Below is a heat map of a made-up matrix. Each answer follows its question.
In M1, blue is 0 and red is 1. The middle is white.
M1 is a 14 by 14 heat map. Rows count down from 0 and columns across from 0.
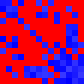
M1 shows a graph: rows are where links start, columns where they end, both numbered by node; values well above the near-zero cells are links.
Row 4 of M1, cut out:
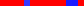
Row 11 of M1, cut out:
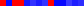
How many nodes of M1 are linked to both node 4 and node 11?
4
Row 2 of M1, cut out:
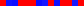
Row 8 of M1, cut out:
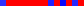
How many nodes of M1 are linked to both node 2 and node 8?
5
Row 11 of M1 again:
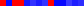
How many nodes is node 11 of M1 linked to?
4
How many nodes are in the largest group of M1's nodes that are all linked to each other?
7
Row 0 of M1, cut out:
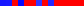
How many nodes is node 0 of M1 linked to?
9
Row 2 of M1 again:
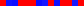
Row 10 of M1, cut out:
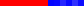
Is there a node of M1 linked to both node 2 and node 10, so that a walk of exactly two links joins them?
yes
